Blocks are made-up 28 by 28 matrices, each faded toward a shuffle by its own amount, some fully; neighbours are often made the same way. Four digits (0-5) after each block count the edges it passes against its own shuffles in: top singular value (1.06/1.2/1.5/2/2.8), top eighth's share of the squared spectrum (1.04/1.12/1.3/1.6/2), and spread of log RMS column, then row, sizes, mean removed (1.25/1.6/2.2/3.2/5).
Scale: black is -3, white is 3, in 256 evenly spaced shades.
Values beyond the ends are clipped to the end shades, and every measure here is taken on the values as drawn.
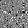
3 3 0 1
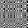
4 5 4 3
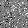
1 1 0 0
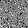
0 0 0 0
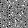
1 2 1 0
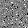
1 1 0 0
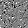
1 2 1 0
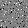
0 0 0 0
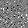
1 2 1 0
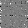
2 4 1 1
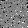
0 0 0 0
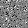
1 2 0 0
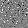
0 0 0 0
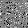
1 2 1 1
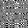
4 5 2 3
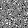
2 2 0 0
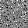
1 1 0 0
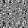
3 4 2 2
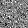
2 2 0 0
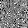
2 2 1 0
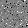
0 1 0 0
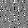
3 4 2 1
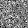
0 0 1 0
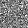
0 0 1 1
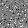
0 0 0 0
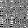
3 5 3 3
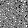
0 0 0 0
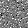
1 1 0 0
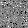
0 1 0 1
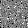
0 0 1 0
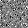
0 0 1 0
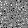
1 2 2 0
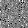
1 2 2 0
